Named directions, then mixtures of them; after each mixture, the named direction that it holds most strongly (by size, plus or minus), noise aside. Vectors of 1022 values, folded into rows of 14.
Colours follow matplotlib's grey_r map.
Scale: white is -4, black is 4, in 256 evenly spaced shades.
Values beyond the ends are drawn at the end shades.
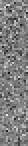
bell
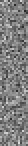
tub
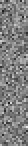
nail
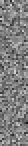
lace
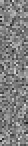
lace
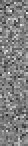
bell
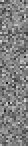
nail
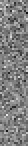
bell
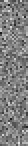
nail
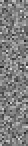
nail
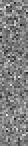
bell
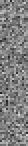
lace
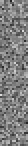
lace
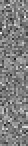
nail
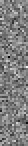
lace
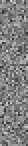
nail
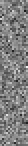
lace
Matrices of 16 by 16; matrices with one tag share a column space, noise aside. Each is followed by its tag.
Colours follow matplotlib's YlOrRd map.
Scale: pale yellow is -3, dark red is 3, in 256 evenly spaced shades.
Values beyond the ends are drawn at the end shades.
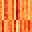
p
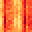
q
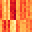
p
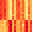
p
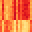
p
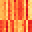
p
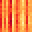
q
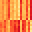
p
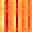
q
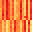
p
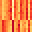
p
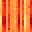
q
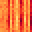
q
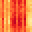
q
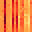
q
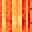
q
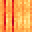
q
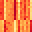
p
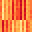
p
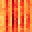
q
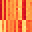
p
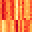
p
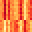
p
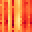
q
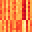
p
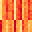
p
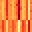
p
